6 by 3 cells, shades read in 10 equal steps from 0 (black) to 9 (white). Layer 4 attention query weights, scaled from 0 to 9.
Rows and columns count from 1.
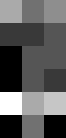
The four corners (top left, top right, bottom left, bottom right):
6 5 0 0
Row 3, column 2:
3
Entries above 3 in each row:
3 0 0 0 3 1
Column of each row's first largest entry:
1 3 2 2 1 2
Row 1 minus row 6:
6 0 5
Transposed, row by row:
6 2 0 0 9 0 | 4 2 3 3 6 4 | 5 3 3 2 7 0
